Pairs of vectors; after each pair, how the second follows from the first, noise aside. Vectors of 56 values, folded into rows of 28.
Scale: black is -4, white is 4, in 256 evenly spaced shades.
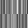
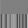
partly zeroed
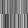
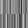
shuffled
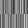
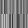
shuffled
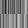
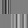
partly zeroed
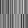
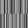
shuffled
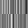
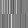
partly zeroed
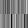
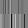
partly zeroed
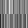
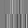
partly zeroed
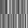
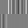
partly zeroed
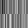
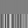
partly zeroed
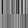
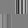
partly zeroed
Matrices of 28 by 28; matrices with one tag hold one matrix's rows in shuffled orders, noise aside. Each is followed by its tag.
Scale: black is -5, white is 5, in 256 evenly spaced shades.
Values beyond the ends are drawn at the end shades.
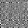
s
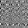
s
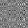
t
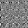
s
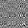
t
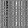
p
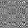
t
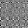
s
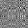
t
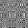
t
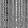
p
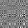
t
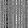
p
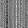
p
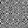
s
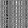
p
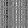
p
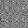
s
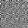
s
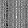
p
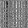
p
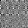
s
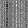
p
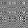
t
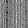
p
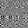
s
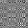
t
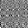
s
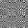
t
